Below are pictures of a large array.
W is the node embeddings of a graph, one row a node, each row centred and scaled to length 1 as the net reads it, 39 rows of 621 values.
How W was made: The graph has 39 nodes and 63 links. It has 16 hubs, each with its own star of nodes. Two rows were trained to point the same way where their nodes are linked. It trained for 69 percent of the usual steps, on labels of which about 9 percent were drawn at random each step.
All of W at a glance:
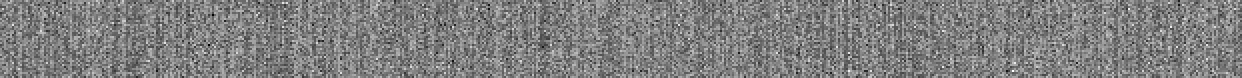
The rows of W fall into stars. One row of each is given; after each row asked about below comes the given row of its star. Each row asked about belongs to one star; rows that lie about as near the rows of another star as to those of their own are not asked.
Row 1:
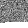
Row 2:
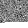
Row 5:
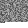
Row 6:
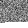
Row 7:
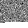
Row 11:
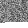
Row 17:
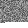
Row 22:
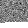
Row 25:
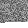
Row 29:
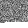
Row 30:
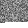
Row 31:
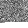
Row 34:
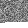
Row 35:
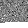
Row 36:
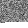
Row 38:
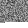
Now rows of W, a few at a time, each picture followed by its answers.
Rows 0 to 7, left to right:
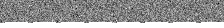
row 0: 35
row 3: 6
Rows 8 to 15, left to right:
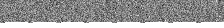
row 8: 7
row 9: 11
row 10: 17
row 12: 5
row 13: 25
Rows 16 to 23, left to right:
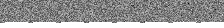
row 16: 34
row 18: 1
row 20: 30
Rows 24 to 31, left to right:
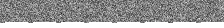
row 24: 36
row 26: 5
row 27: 31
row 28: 2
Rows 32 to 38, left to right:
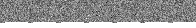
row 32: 35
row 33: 31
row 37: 29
